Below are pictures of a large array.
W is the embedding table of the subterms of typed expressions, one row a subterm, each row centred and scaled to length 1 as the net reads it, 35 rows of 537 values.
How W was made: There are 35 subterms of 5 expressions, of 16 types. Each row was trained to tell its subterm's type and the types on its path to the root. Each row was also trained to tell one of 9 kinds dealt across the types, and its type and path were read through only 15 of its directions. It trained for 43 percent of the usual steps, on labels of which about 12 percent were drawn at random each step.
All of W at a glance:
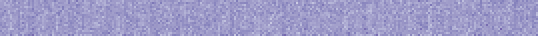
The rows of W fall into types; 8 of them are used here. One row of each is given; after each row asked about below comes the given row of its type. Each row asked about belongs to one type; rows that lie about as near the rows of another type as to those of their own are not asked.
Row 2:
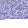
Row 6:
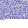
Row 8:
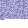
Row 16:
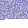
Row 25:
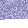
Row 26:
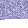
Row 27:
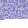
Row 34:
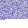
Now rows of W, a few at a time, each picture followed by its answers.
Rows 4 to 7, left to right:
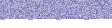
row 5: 16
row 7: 27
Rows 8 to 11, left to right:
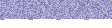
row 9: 27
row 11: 34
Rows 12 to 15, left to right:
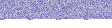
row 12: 34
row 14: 25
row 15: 6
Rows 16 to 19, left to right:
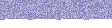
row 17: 2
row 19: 34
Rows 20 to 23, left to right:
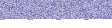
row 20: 25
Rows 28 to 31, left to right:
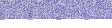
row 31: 2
